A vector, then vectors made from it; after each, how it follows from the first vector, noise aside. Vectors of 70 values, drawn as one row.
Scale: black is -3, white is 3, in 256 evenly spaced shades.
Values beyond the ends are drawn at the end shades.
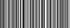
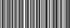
reversed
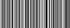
reversed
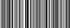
reversed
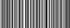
reversed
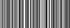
reversed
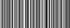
reversed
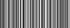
copied
